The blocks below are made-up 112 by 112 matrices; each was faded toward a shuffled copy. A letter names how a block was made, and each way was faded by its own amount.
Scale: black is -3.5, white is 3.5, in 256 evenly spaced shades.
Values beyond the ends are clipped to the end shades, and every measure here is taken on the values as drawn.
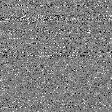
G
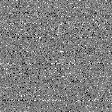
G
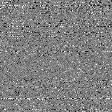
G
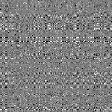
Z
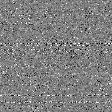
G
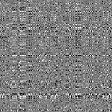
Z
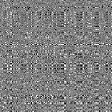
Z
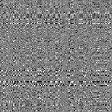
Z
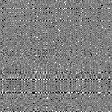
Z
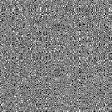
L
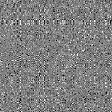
L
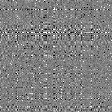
Z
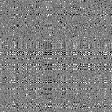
Z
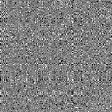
L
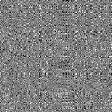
L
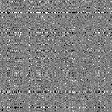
Z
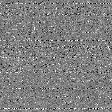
G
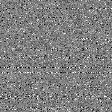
G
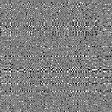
Z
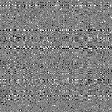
Z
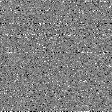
G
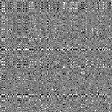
Z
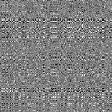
Z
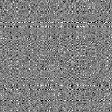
Z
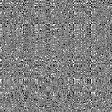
L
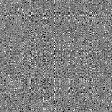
L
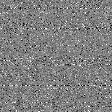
G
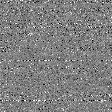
G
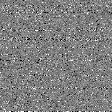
G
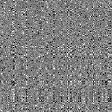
L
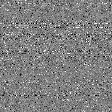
G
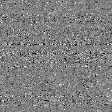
G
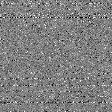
G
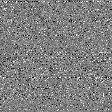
G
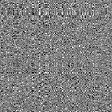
L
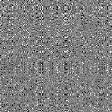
L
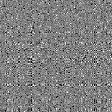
L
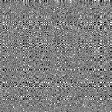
Z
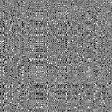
L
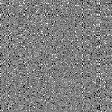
L
